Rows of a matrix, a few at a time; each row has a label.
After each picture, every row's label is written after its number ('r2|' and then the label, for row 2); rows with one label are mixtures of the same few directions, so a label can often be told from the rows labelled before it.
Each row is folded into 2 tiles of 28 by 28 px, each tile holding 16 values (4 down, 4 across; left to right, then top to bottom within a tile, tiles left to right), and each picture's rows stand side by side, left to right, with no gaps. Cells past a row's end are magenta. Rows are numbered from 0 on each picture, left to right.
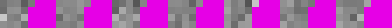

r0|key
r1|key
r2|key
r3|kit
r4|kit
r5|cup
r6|kit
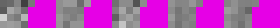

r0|key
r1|kit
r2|key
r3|key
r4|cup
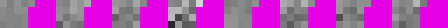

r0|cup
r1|cup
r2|key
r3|cup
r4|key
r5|key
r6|key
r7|key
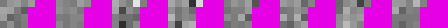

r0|cup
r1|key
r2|key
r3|kit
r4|kit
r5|kit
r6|key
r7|key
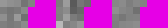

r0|kit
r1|cup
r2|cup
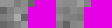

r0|kit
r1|key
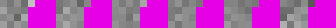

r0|kit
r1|key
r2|kit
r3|cup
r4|cup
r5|cup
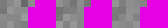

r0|key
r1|cup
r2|cup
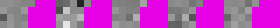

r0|key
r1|key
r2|kit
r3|kit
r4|key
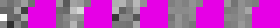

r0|key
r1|cup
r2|key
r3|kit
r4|cup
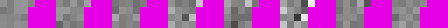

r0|cup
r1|cup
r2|key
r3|kit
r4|key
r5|kit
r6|kit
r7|key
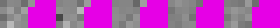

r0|key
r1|key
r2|kit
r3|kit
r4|kit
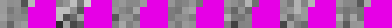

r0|kit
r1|cup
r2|key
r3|cup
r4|key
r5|cup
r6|kit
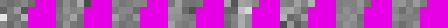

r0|key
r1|kit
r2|key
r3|cup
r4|cup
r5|cup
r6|kit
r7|key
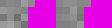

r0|kit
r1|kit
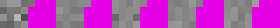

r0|kit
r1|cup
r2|key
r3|kit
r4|kit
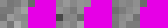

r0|cup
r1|key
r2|kit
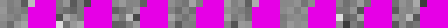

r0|kit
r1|cup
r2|kit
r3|key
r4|kit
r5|key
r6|key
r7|kit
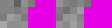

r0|cup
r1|cup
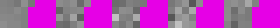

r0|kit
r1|kit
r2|key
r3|key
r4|key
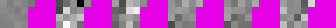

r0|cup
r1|key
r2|cup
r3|cup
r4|cup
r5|kit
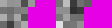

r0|kit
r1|cup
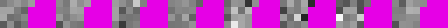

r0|cup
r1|cup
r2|key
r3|kit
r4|key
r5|kit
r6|key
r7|cup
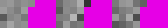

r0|key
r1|kit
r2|kit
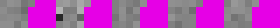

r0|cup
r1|key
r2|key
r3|key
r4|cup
